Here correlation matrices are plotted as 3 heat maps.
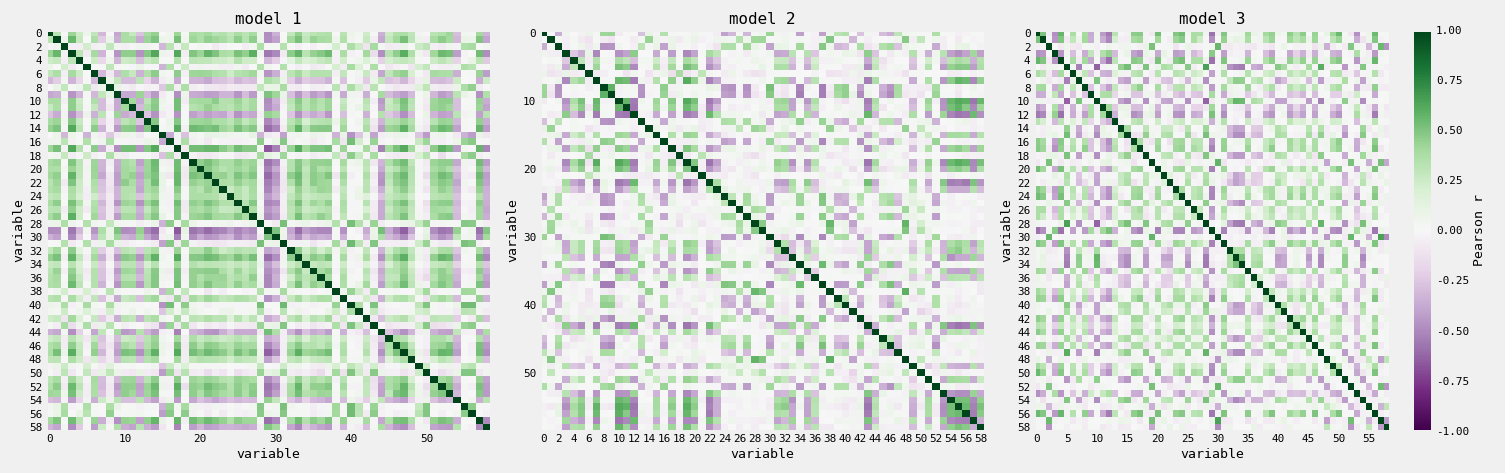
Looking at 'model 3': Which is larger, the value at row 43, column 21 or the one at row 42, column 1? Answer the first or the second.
the second
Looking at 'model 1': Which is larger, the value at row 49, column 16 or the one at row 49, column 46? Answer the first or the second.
the first
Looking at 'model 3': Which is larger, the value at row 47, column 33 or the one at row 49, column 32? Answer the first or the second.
the second
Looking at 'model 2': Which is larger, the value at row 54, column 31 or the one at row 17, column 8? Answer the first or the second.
the first
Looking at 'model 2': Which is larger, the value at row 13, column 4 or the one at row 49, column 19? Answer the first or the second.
the first
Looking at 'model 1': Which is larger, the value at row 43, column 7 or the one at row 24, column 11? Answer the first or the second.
the second
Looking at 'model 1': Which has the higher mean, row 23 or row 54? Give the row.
23
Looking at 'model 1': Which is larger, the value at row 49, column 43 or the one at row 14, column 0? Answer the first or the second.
the second
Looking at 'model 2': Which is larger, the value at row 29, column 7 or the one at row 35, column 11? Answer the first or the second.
the first
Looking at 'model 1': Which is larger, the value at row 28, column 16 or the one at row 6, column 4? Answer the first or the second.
the first
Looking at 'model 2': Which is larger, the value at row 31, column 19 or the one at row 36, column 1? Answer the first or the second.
the first
